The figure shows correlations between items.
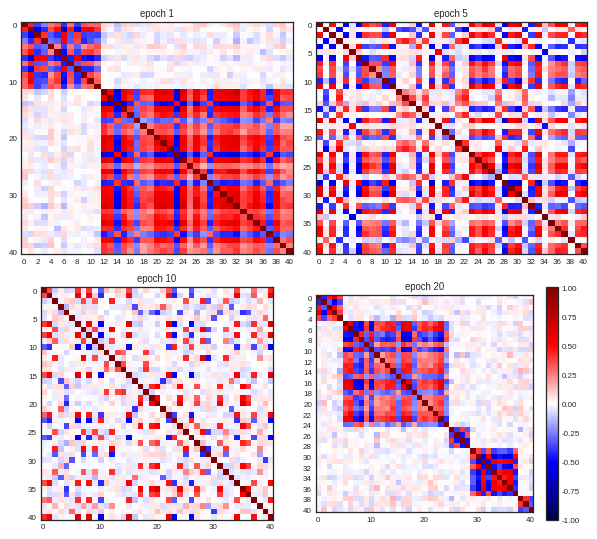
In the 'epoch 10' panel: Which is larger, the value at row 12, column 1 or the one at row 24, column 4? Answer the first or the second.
the first
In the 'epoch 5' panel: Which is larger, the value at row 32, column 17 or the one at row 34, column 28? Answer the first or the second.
the second
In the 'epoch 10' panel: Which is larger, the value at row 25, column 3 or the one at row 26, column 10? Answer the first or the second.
the second
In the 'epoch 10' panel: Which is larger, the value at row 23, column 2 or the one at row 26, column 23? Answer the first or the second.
the second
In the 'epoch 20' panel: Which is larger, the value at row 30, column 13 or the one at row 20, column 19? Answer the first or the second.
the second
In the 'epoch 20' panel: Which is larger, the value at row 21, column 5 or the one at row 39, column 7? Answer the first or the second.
the first
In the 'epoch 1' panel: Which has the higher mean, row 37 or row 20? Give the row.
20
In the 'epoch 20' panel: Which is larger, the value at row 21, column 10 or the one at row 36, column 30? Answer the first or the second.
the first
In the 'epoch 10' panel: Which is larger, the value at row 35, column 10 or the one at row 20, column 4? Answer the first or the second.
the first
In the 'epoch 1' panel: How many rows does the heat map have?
41
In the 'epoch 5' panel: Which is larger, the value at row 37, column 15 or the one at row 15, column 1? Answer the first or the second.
the second
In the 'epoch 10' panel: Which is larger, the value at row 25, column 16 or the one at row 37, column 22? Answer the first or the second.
the second
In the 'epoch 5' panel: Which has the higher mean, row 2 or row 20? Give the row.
2
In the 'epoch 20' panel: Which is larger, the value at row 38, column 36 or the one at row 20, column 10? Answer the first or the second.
the first
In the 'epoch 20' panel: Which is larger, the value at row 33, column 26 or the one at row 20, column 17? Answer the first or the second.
the second
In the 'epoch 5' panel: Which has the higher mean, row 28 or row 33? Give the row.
33
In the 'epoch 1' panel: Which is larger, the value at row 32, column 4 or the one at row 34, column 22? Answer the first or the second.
the second
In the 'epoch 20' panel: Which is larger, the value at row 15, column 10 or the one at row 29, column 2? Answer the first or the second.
the first
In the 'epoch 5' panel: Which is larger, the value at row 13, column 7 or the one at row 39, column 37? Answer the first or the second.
the second
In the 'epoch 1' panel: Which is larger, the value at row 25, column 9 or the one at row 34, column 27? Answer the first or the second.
the second
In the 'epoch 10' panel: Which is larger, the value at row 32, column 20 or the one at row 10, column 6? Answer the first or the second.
the first
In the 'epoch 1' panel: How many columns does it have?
41
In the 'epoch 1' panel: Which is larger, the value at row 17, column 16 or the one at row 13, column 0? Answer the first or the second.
the second
